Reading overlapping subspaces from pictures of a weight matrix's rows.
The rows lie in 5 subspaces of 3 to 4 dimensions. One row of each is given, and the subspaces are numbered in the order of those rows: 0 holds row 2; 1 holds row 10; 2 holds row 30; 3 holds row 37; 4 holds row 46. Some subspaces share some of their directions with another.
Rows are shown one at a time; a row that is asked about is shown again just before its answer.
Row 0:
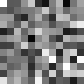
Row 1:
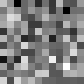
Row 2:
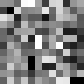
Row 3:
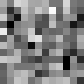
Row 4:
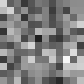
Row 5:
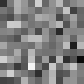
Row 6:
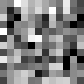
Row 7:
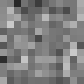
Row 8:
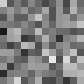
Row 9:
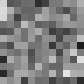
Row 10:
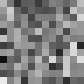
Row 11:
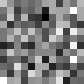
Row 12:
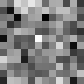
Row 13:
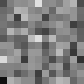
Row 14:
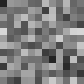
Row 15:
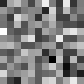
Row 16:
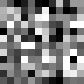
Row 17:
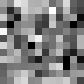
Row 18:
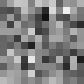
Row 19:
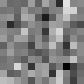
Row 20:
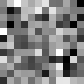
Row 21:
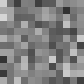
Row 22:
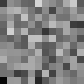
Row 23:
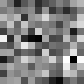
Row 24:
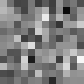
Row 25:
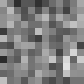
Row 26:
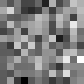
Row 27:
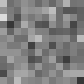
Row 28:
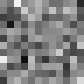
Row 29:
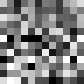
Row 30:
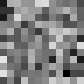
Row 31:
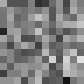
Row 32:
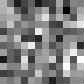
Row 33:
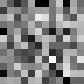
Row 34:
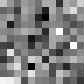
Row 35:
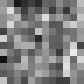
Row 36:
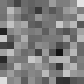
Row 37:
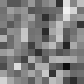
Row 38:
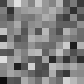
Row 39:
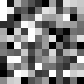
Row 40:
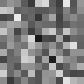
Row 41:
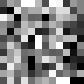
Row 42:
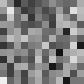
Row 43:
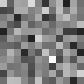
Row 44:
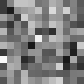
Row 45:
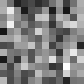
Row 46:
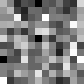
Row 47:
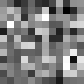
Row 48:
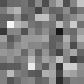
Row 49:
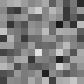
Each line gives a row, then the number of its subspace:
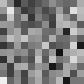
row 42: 1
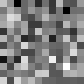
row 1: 2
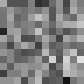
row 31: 0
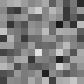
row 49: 3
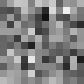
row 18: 3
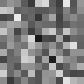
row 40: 0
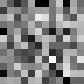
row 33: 0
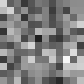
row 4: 0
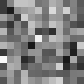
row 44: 0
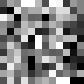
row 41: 0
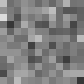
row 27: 2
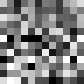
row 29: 1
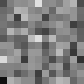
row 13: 4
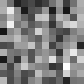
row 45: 1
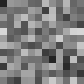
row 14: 0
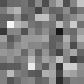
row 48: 3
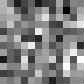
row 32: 3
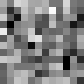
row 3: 2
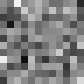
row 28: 0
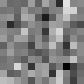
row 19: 3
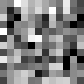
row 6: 2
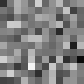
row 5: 3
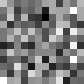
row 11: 1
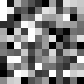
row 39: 2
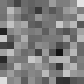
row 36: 3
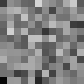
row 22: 4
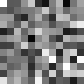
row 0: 4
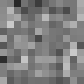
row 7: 0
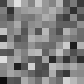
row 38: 3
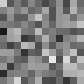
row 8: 0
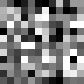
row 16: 1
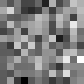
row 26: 2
